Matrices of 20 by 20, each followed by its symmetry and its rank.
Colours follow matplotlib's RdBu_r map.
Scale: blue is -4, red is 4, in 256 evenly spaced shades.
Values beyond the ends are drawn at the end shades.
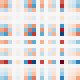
symmetric, rank one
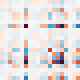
symmetric, rank two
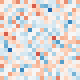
symmetric, full rank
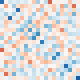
symmetric, full rank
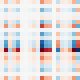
neither, rank one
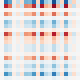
neither, rank one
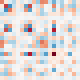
symmetric, rank two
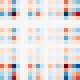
symmetric, rank one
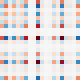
symmetric, rank one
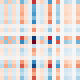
neither, rank one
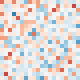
symmetric, full rank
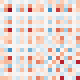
symmetric, rank two
